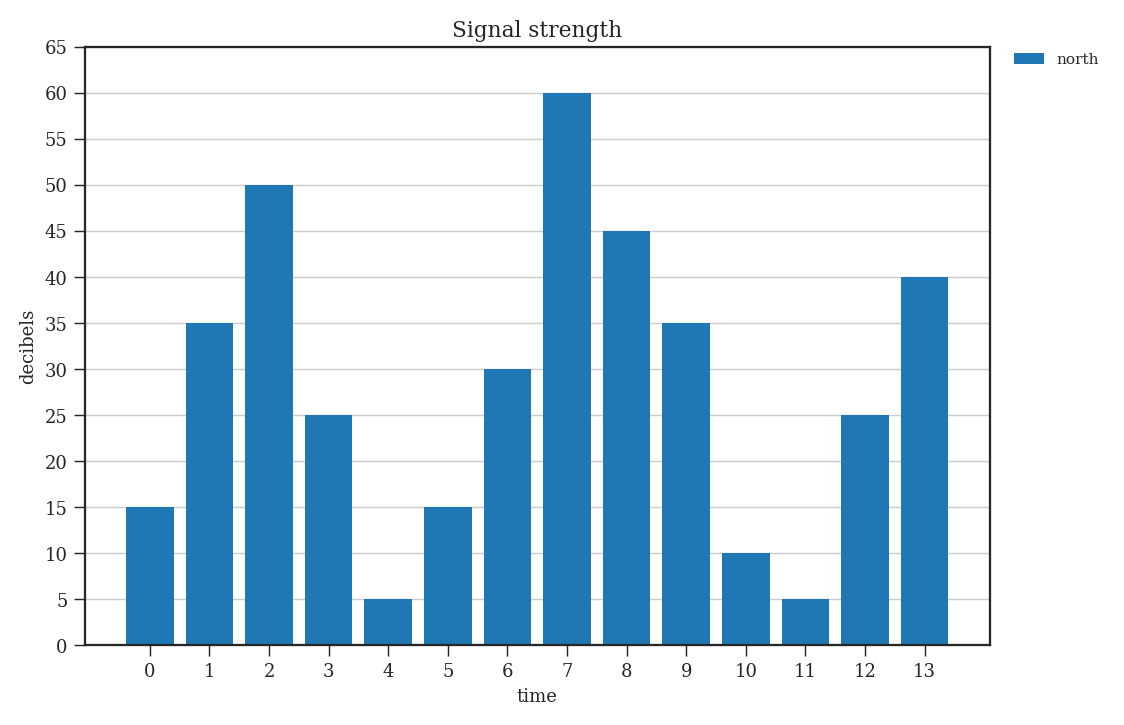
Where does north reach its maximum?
7
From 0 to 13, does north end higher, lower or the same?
higher
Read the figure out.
Title: Signal strength
x-axis: time, ticks 0 1 2 3 4 5 6 7 8 9 10 11 12 13
y-axis: decibels, ticks 0 5 10 15 20 25 30 35 40 45 50 55 60 65
Legend: north
Values:
north: 15 35 50 25 5 15 30 60 45 35 10 5 25 40
